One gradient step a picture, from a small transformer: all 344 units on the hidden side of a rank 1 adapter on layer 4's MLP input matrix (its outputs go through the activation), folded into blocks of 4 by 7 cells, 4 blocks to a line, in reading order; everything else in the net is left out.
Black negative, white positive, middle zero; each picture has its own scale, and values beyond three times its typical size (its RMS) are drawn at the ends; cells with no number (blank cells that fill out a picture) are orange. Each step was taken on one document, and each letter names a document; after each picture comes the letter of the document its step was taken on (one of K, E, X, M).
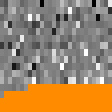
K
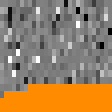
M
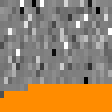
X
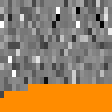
M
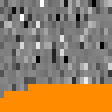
K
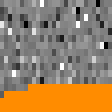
M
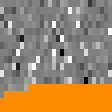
K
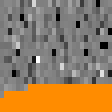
M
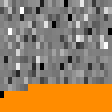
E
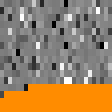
E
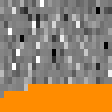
K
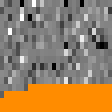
E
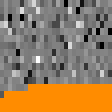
M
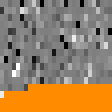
E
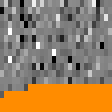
E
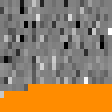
E
